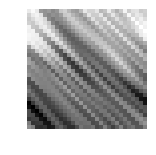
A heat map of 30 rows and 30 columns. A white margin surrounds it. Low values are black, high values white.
Lone odd cells: none. Slope: up to the top. Grain: diagonal, down to the right. Odd rows or columns: none. Ninth with the lowest average: bottom left. Ninth with the highest average: top right.
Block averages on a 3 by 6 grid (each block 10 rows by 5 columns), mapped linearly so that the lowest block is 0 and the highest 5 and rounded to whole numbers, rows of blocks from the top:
5 3 3 4 4 5 / 2 2 2 1 2 2 / 0 1 1 1 1 1
